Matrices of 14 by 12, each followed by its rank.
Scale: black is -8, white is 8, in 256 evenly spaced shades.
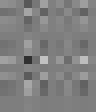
one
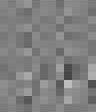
two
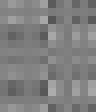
one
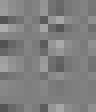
one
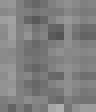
two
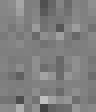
two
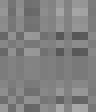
one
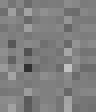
two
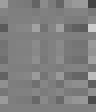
one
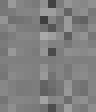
two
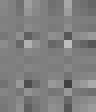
one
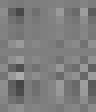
one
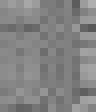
two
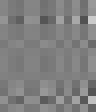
one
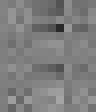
two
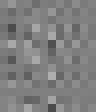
two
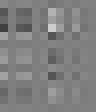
one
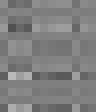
one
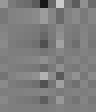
one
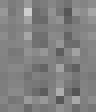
two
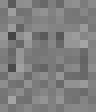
two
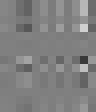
one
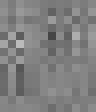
two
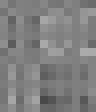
two
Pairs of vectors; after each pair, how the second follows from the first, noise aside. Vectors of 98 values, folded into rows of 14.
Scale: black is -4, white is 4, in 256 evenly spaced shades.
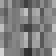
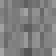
shrunk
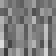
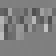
partly zeroed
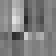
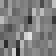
shuffled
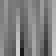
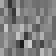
shuffled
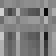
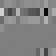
partly zeroed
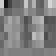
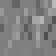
partly zeroed
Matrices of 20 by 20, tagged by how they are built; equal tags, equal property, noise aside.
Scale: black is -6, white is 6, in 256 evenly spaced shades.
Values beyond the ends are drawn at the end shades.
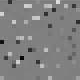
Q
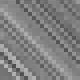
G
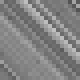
G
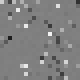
Q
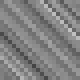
G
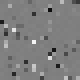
Q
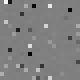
Q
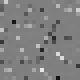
Q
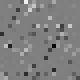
Q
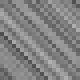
G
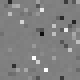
Q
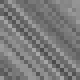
G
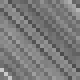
G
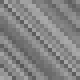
G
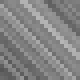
G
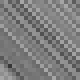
G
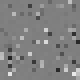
Q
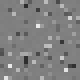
Q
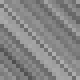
G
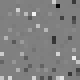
Q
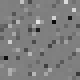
Q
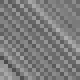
G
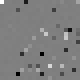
Q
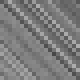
G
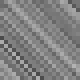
G
